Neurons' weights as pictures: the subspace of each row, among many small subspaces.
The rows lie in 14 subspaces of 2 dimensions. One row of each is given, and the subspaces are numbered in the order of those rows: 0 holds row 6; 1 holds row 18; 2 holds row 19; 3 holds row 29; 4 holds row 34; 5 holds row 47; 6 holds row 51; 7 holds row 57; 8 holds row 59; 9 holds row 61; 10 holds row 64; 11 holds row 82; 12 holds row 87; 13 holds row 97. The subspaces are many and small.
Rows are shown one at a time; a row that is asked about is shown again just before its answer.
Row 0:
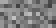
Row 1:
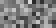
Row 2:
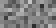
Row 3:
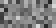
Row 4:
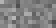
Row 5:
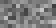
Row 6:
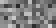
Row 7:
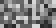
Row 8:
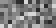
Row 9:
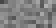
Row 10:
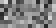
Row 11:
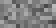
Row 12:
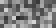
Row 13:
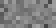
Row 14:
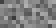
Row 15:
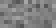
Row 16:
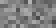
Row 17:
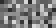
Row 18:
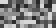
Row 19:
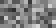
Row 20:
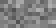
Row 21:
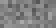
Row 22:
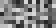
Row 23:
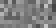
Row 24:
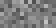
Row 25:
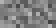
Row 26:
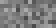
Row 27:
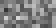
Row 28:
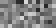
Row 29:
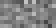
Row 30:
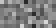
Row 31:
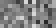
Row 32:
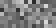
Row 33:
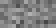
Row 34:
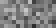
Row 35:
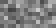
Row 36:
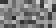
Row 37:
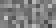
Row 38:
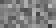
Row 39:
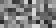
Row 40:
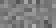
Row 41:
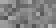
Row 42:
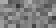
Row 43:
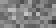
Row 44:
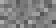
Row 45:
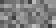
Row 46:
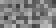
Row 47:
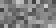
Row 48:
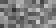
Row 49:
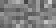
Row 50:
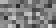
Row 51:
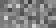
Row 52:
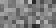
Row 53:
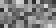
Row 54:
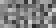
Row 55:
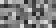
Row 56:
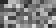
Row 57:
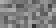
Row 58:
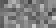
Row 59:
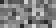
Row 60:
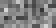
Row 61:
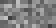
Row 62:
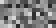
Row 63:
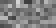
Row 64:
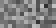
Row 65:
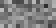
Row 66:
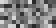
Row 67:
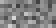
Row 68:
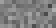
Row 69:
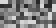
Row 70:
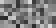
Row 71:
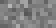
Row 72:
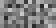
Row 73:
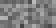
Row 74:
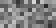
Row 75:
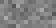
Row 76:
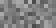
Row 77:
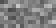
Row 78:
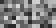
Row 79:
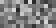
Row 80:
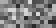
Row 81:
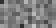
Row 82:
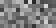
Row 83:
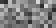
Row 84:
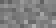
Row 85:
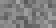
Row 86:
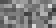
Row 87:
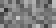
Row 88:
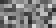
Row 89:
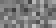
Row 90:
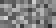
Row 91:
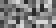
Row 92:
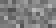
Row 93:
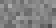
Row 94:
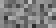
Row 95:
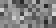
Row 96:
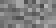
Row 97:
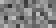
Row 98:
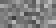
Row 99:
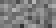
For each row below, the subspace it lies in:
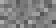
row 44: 8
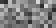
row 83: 12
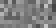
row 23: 12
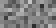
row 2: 6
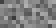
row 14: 13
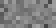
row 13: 12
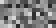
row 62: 13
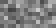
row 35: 2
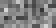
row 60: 1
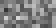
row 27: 1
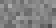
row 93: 10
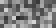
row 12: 1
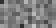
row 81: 8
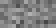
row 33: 3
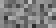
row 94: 6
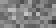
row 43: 4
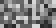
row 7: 10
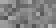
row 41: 9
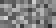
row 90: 9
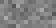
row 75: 5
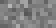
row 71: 13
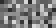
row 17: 7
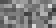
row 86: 7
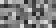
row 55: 8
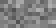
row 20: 2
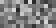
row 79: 11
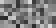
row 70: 9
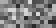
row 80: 4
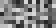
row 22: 3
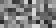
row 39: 2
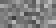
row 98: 10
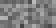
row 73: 9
